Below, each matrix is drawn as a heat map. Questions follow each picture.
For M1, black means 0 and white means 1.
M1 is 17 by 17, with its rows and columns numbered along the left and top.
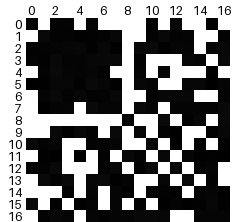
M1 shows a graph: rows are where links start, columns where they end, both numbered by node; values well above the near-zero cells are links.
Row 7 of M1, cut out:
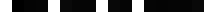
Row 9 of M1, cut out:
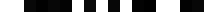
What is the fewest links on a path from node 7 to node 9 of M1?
2
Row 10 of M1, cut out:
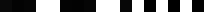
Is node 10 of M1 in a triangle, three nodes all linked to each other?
yes
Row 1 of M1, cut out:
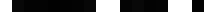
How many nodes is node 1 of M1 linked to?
5
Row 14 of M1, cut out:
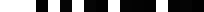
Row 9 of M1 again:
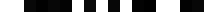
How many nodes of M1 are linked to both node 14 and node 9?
4
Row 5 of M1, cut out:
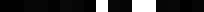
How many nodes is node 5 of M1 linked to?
3
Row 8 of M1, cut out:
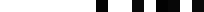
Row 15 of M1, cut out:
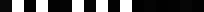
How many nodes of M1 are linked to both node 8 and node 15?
4
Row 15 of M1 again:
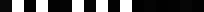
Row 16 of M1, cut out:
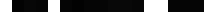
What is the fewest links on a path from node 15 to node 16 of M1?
3
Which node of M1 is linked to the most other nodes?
node 8
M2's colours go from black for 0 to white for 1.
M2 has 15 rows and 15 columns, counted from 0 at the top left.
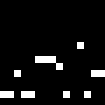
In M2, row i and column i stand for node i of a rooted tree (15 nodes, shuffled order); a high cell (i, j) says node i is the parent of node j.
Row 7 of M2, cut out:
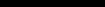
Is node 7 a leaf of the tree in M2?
yes
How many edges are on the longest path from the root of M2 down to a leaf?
5
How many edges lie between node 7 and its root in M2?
4
